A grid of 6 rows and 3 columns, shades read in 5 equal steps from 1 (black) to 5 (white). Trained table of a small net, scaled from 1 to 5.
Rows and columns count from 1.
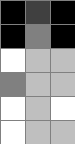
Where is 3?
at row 2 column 2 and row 4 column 1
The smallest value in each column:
1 2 1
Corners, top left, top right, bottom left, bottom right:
1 1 5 4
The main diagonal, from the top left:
1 3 4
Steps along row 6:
down same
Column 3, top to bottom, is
1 1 4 4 5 4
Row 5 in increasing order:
4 5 5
